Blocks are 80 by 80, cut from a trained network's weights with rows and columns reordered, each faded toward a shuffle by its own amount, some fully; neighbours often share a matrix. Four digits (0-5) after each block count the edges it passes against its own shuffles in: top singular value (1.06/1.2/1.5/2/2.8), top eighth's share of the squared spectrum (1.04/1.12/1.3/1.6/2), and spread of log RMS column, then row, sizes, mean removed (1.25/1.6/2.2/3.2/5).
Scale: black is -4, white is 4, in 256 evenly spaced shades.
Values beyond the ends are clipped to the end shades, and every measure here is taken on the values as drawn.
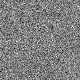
0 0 0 0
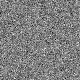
0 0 0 0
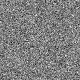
0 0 0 0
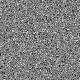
0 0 0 0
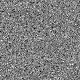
0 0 0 0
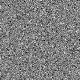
2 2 1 0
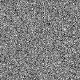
2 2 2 0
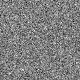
1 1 0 0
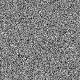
2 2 0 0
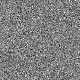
1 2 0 1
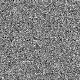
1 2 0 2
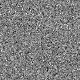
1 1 0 1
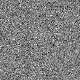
1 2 0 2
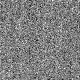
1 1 0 0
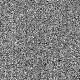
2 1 0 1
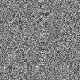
3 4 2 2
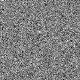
2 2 2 0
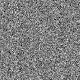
2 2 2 0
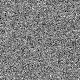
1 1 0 0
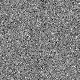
1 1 0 0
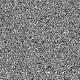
2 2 0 2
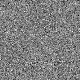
1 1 0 1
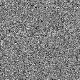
1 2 0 1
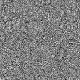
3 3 1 1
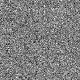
2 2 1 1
